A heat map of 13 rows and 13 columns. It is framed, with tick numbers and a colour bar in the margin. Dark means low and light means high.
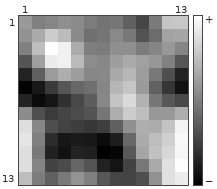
Calmest part: top middle. Ninth with the highest average: bottom right. Ninth with the lowest average: bottom middle.
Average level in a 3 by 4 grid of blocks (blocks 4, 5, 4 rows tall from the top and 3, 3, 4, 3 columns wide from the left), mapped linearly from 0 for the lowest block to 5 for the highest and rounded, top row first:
3323
0132
2005
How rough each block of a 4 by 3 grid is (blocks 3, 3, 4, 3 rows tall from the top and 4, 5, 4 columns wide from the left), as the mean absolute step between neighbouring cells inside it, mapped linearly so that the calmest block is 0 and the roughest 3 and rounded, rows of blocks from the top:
101 | 301 | 211 | 211
